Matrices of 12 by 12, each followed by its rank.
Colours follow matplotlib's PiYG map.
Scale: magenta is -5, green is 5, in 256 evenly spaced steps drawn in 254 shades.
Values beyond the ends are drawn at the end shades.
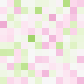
full rank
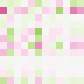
two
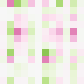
two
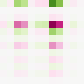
one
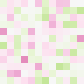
full rank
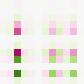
one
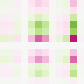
one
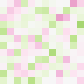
full rank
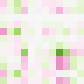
two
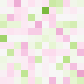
full rank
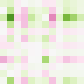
two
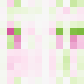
two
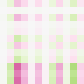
one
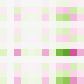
one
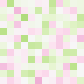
full rank
